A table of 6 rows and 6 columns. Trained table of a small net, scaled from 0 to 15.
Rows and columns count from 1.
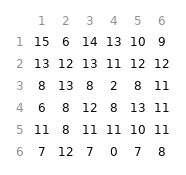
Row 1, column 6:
9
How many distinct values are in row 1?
6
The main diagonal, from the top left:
15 12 8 8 10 8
